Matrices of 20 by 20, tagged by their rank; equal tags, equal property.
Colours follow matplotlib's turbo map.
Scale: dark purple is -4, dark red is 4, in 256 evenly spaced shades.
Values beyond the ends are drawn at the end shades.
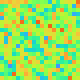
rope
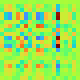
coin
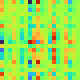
coin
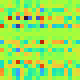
coin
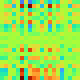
coin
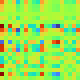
coin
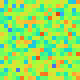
rope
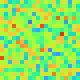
rope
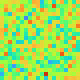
rope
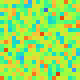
rope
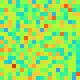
rope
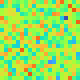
rope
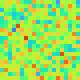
rope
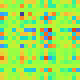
coin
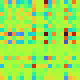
coin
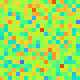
rope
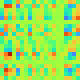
coin
